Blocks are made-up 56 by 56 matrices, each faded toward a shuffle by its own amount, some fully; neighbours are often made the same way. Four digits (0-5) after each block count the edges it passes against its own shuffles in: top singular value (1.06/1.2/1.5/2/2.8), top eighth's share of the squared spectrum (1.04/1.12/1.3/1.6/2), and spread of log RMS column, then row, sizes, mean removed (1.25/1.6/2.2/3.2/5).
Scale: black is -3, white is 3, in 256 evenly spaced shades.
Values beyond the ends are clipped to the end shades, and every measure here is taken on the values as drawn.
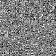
3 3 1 1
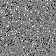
2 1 0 0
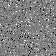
0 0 0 0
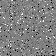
2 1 0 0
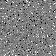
1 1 0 0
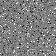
1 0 0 0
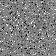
0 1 0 0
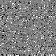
3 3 1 1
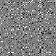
4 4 2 2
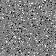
1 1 0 0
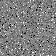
0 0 0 0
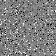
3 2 1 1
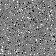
1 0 0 0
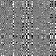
5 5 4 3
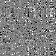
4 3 2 1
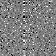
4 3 2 1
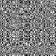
4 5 3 3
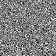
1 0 0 1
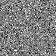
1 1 0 2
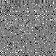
4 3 2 2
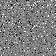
3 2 0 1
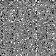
3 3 1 1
